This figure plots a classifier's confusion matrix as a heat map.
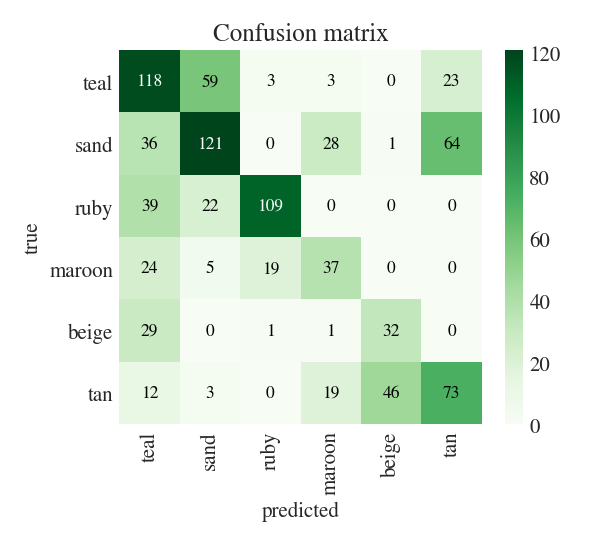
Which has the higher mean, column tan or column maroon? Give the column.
tan
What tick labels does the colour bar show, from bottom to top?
0, 20, 40, 60, 80, 100, 120
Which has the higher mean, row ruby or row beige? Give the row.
ruby
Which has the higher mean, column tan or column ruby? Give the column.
tan
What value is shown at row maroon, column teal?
24
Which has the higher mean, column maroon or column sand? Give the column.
sand
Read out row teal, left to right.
118 59 3 3 0 23
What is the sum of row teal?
206
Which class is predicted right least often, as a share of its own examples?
maroon
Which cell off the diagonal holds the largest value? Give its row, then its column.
sand, tan
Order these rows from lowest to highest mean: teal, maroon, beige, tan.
beige, maroon, tan, teal
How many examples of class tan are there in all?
153
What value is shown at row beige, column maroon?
1
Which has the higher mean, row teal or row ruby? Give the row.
teal
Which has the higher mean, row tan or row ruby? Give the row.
ruby
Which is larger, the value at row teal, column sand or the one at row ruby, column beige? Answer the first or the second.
the first
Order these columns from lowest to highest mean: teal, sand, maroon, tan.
maroon, tan, sand, teal
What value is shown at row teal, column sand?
59
